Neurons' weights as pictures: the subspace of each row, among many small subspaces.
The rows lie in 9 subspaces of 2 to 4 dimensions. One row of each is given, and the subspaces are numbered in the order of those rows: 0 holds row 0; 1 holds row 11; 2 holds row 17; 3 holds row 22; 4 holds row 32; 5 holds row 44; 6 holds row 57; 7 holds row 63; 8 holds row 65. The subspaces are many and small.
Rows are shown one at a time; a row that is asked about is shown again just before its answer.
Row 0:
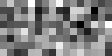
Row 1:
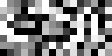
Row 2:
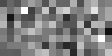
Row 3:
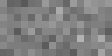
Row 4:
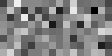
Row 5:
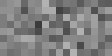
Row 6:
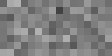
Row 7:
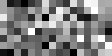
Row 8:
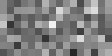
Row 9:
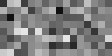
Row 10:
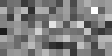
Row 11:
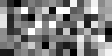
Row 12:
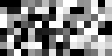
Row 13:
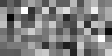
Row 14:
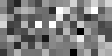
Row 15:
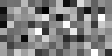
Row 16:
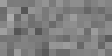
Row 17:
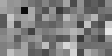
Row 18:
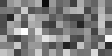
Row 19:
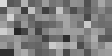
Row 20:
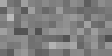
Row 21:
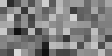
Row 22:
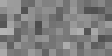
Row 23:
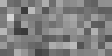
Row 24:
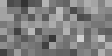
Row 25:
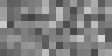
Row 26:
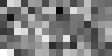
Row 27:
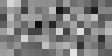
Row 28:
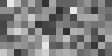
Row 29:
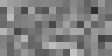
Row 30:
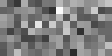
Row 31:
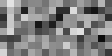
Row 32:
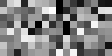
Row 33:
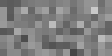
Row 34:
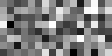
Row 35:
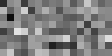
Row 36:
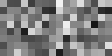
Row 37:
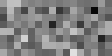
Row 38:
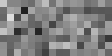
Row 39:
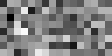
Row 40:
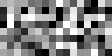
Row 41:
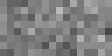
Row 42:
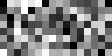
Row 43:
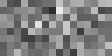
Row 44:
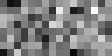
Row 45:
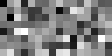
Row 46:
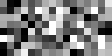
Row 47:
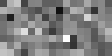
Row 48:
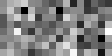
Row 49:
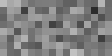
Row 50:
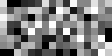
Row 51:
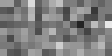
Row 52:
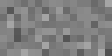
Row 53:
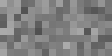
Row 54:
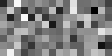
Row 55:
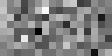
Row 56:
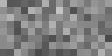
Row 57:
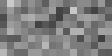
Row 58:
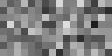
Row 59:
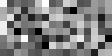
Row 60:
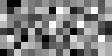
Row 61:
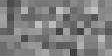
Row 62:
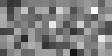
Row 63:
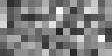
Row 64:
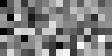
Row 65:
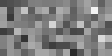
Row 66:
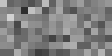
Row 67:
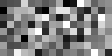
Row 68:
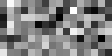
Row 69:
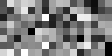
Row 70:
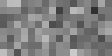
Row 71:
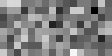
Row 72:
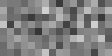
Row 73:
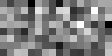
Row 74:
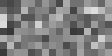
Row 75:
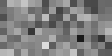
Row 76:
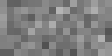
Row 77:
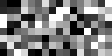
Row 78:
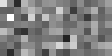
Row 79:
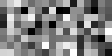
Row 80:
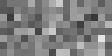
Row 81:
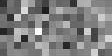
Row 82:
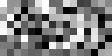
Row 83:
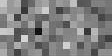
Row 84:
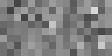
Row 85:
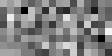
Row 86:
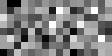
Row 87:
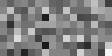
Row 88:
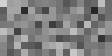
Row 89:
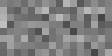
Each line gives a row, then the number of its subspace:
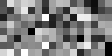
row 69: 2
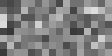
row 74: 3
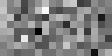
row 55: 3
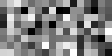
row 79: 1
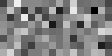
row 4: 0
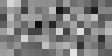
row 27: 7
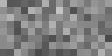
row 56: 1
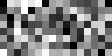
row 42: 2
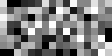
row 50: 1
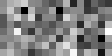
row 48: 2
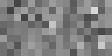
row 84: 0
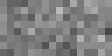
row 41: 2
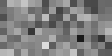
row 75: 2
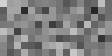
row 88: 5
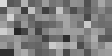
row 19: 5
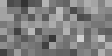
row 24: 2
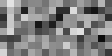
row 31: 6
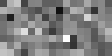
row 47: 0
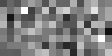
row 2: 1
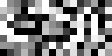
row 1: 7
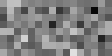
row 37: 8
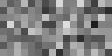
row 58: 4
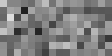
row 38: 6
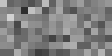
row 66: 1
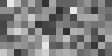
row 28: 6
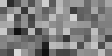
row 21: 6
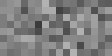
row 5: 4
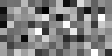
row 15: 3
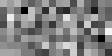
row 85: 1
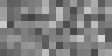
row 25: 7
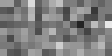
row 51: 0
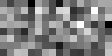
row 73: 0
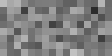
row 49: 5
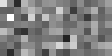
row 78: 0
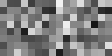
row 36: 4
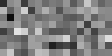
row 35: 8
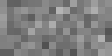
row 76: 1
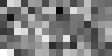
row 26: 5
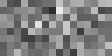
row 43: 4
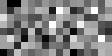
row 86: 8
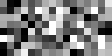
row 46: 0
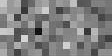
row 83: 3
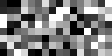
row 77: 3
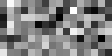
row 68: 6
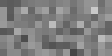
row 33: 8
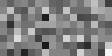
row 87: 2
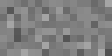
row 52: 2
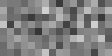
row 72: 7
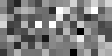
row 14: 4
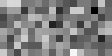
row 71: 5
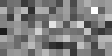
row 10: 0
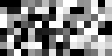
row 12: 5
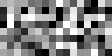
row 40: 7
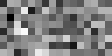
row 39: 7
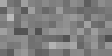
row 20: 8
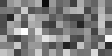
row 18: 4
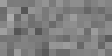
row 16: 6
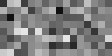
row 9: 8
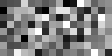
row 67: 3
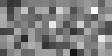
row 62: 8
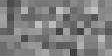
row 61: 7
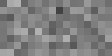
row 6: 8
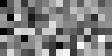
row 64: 0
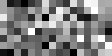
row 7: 2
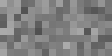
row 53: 3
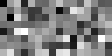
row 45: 0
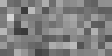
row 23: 7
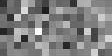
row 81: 3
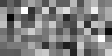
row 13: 1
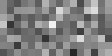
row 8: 4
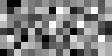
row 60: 8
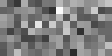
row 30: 4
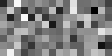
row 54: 0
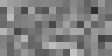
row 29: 8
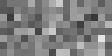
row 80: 0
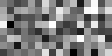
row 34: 4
